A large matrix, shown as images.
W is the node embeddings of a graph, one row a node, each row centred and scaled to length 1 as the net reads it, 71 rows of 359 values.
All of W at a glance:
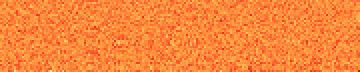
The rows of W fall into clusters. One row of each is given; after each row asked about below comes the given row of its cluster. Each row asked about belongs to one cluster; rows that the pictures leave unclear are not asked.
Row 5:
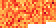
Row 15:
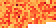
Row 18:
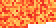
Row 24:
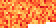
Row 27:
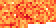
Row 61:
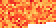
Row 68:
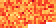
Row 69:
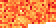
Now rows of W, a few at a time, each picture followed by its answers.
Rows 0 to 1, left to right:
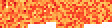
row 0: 5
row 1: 27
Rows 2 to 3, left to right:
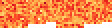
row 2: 61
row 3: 69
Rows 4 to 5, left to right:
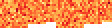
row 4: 18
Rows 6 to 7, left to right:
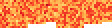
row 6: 18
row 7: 15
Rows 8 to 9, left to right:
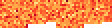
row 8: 18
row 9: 24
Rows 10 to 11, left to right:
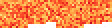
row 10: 27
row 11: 68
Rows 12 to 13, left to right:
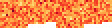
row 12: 27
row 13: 68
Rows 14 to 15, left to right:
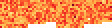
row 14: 69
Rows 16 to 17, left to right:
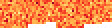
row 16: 24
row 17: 18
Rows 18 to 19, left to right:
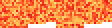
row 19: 69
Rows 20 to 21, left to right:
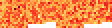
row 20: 15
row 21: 24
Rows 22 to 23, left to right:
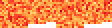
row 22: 61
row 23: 69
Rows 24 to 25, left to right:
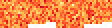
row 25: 15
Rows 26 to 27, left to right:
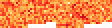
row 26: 68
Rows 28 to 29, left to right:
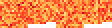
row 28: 27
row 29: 5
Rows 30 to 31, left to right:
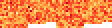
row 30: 69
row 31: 61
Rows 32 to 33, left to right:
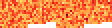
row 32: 5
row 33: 24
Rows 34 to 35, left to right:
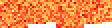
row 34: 27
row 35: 18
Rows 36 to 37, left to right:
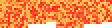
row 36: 15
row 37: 27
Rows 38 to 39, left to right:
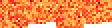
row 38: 61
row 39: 18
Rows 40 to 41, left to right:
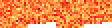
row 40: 68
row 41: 68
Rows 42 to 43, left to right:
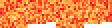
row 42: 68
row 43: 24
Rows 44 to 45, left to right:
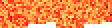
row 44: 61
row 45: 24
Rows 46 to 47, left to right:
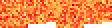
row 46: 18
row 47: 15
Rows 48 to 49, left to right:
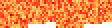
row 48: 24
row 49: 5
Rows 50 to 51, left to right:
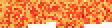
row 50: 15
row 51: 27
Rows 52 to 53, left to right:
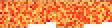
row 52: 5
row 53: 27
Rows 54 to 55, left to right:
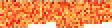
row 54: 5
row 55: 68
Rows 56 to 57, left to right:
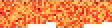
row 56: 68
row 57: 27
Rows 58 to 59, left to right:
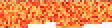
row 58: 24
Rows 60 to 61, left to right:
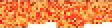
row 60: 69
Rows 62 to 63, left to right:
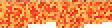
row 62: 15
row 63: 15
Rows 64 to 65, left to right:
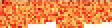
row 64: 68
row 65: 18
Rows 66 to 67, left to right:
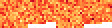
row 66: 68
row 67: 69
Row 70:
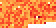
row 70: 15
